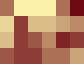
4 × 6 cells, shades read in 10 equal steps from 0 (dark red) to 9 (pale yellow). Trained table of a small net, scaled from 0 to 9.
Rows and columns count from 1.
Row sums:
35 35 20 21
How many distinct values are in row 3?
5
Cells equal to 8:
1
